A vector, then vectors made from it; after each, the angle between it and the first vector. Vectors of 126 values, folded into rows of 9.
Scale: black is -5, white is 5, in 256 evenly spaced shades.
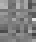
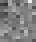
partly opposed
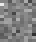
partly aligned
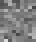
partly opposed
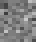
partly opposed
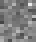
partly opposed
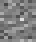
orthogonal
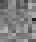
nearly opposite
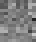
nearly opposite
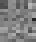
nearly opposite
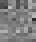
nearly opposite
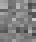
nearly parallel
